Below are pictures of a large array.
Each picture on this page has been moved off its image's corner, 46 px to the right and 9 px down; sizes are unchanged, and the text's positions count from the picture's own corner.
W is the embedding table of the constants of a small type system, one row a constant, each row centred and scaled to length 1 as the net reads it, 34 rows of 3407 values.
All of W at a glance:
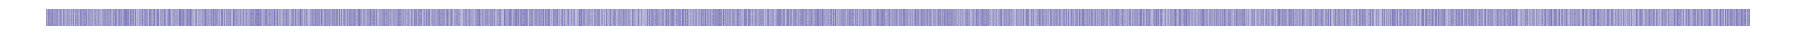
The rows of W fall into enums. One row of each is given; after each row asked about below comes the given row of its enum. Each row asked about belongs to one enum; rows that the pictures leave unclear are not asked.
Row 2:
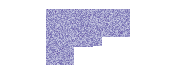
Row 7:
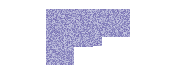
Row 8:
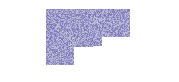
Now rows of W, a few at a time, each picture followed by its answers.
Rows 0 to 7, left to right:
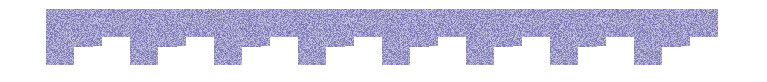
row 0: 8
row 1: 7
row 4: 7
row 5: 8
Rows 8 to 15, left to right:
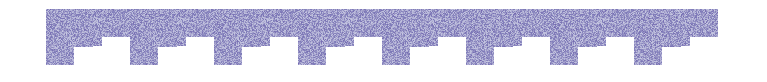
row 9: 8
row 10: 8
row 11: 8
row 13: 7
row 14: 8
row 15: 7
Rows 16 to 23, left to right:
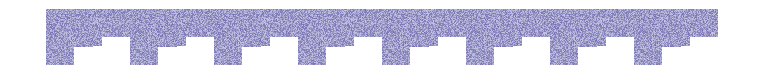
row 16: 8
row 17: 7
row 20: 7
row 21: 7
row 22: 8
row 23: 7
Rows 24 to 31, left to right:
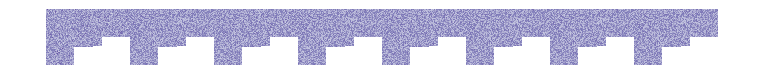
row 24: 2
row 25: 8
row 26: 7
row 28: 7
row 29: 8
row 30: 8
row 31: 8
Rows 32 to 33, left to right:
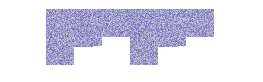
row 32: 2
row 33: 8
